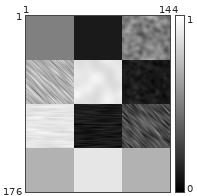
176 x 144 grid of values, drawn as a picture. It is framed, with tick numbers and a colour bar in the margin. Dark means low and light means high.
The table splits into 4 rows of 3 panels. Panel 1,1: middling, flat. Panel 1,2: very low, flat. Panel 1,3: middling, blotchy. Panel 2,1: high, slanting down to the right. Panel 2,2: very high, smooth, faint in contrast. Panel 2,3: very low, blotchy, faint in contrast. Panel 3,1: very high, streaked across, faint in contrast. Panel 3,2: very low, streaked across, faint in contrast. Panel 3,3: low, slanting down to the right. Panel 4,1: high, flat. Panel 4,2: very high, flat. Panel 4,3: high, flat.
